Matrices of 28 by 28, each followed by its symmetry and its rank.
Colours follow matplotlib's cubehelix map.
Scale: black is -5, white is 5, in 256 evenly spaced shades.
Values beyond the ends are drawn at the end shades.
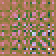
symmetric, rank three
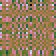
neither, rank two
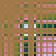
symmetric, rank one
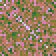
symmetric, full rank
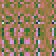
neither, rank two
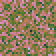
symmetric, full rank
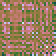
symmetric, rank three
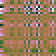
neither, rank two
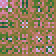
symmetric, rank three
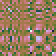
symmetric, rank three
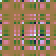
symmetric, rank one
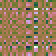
neither, rank two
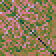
symmetric, full rank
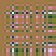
symmetric, rank one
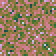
symmetric, full rank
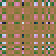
symmetric, rank one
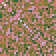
symmetric, full rank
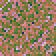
symmetric, full rank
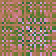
symmetric, rank three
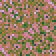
symmetric, full rank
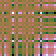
symmetric, rank one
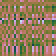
neither, rank two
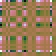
symmetric, rank one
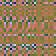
neither, rank two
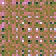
symmetric, rank three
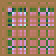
symmetric, rank one
